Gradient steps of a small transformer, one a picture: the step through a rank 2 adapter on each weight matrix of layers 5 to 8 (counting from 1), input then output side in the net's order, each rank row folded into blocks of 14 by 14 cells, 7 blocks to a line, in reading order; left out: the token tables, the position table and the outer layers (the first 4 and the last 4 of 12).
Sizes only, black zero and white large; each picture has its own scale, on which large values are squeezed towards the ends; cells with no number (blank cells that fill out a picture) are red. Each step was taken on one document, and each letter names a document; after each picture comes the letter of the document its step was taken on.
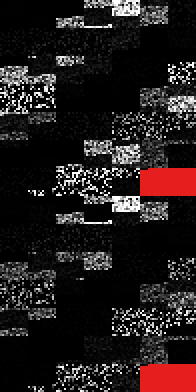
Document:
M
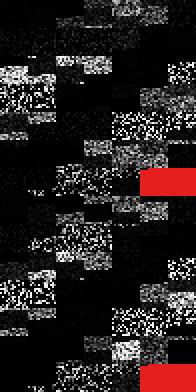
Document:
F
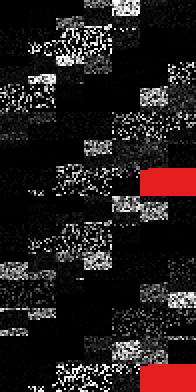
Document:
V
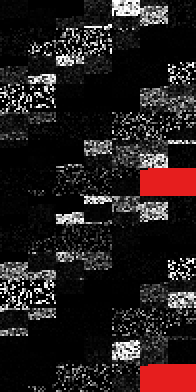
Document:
V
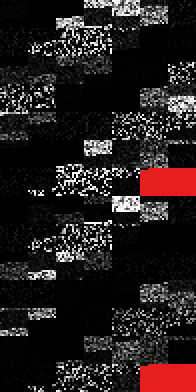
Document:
M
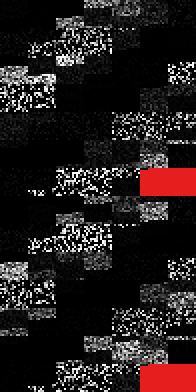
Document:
F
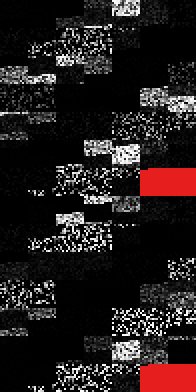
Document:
F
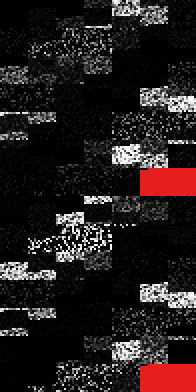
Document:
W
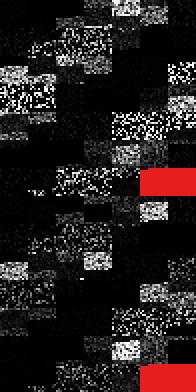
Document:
F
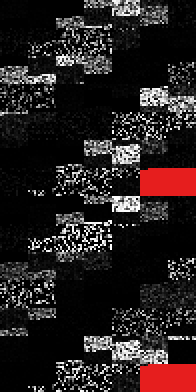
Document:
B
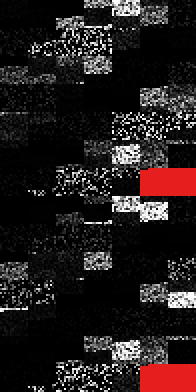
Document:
V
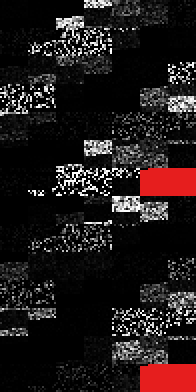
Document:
M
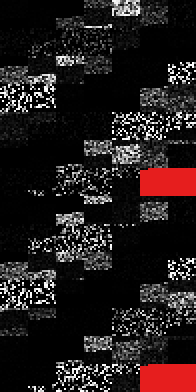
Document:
B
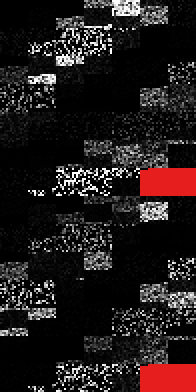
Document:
V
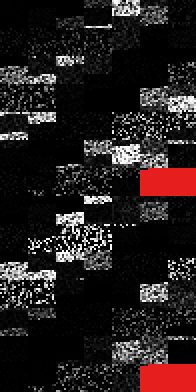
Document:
W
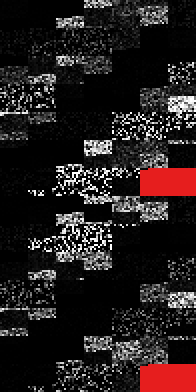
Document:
M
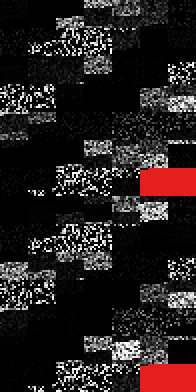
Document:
M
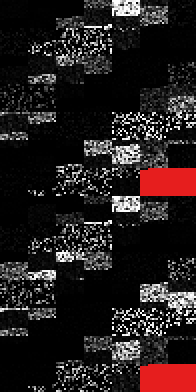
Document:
V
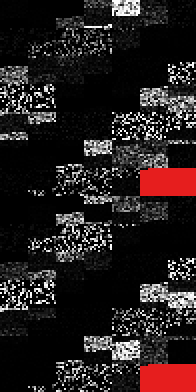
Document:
B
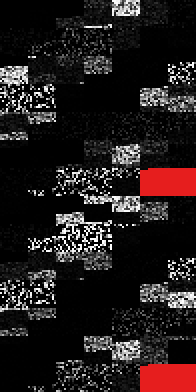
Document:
B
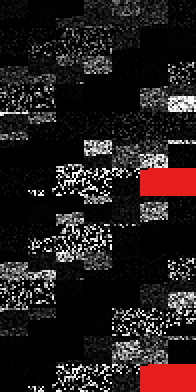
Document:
M
